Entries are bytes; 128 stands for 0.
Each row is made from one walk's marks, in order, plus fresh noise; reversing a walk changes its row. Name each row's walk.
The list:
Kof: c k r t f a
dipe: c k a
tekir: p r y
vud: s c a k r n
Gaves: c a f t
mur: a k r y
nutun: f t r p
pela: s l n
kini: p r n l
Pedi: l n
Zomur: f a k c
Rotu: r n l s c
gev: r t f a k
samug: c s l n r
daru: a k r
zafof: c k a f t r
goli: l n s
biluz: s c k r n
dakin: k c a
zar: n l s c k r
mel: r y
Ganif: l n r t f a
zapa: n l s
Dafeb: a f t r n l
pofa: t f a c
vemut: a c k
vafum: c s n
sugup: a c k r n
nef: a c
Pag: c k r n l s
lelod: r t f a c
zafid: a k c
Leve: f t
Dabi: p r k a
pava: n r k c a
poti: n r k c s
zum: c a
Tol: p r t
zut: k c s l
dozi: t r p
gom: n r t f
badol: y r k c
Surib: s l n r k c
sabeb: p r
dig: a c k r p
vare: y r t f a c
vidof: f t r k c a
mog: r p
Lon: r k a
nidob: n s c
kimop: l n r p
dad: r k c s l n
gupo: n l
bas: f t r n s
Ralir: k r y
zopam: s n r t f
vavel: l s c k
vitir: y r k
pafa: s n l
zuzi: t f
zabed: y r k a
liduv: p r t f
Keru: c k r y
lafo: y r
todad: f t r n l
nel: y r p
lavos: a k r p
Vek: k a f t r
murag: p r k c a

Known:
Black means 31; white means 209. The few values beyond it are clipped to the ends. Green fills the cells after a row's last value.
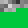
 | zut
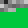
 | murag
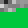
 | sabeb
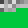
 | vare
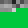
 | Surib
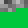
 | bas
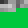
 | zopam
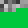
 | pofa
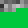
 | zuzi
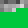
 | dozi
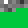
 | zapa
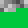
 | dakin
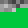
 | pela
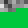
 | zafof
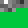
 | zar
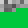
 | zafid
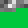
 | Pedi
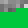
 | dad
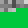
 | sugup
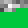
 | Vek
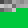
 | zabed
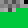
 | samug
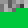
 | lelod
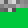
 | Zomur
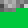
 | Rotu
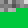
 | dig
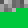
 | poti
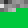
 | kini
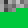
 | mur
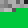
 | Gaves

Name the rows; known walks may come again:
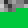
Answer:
dipe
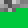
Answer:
Leve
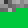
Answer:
vidof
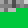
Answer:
sugup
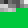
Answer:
vud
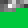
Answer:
Ganif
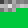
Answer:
nel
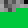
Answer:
Pag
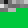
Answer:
Dabi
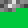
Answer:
goli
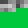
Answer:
pafa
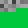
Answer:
Dafeb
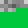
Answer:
nef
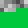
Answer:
dakin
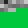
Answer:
murag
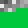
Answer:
liduv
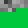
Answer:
nutun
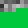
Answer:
zuzi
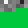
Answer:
gupo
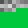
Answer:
lafo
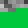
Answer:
Kof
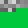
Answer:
Zomur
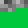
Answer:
bas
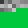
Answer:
vitir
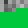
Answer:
lavos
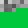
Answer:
zafid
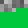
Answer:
poti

